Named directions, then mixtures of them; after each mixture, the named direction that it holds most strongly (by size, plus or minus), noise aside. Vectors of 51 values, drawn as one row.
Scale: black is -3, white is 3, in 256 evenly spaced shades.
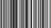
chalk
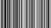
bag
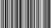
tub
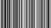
bag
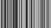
bag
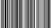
tub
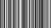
tub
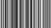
tub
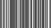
chalk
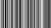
tub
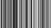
chalk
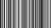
tub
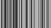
bag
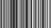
chalk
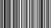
bag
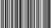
tub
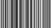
tub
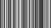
tub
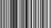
chalk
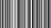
chalk
